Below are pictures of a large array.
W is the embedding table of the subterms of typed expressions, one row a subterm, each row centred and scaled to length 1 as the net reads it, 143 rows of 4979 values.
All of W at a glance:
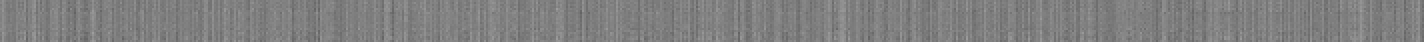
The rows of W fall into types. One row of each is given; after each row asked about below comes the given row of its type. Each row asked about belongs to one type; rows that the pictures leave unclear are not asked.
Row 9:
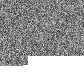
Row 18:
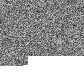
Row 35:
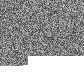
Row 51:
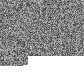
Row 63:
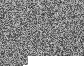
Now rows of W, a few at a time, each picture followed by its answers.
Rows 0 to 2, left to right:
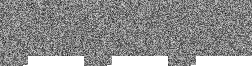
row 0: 51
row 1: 63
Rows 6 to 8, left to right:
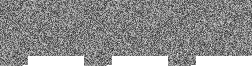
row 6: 35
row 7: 35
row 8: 9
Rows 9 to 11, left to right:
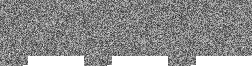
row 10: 18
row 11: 9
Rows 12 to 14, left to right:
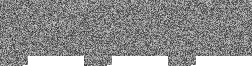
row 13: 63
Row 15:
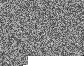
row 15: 51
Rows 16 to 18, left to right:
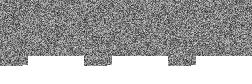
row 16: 9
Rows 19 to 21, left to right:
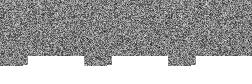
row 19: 63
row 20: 18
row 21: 63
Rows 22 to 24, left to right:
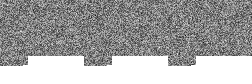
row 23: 9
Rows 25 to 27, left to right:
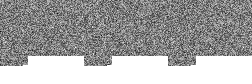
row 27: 9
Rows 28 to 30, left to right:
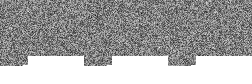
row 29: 9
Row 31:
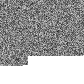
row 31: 9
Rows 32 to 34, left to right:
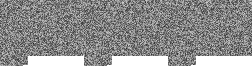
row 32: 18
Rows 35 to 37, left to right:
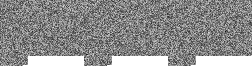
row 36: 18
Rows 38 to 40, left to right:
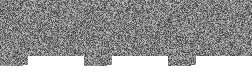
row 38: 35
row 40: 51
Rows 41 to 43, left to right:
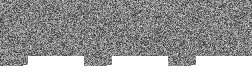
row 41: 51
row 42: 35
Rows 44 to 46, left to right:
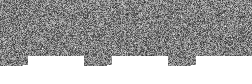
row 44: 9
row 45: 63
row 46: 35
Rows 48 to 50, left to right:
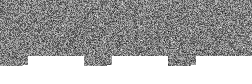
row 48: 35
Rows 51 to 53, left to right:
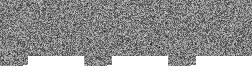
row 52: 18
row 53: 35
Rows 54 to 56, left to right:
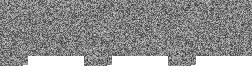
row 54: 63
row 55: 51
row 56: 51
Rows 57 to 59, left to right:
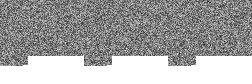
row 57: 18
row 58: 9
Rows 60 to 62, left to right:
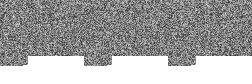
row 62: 63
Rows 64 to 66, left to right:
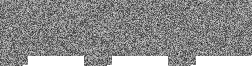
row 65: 51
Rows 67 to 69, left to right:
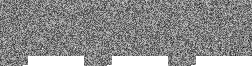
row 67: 9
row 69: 51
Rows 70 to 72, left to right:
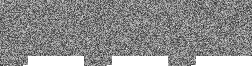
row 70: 63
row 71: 9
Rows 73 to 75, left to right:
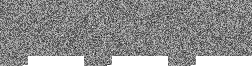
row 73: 35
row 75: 35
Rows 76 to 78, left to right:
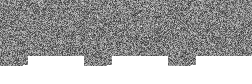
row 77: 35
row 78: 35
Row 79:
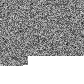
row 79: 18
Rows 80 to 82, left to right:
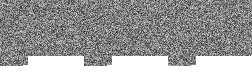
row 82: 18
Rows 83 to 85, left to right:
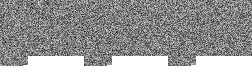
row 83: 51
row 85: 63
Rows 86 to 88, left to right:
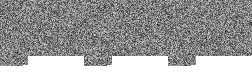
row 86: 35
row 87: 51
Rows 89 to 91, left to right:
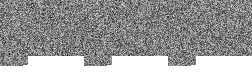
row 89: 51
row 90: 63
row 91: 35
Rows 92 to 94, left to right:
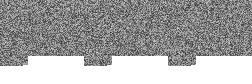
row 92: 63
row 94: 51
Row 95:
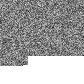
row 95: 18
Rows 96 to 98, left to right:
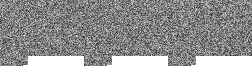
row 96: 18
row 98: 63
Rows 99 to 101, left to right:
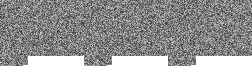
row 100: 18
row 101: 9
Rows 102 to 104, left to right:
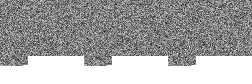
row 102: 18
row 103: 18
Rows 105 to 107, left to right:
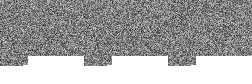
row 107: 9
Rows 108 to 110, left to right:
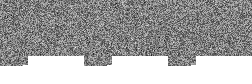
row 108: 9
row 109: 51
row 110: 63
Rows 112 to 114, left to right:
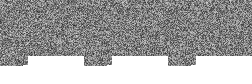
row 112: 18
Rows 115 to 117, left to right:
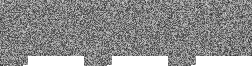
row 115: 63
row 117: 63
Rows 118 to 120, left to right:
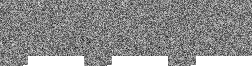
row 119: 18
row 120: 9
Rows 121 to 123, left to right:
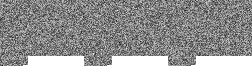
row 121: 9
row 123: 51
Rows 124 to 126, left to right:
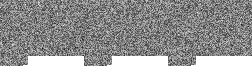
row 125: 63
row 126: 51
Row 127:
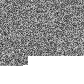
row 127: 18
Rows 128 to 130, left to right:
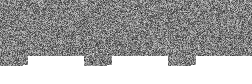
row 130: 35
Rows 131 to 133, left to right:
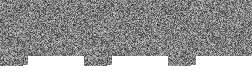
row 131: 51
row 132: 51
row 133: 35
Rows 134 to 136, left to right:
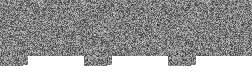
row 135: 51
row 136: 51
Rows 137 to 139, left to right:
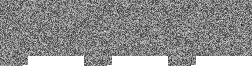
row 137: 35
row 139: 51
